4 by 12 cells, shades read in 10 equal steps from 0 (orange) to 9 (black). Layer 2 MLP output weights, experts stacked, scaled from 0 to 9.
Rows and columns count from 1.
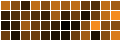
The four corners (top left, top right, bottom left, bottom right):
2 3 5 1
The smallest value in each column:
2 4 3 2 4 2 3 2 3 0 2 0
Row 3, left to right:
8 7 3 5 6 7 9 8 4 0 4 4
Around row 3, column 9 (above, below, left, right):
8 3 8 0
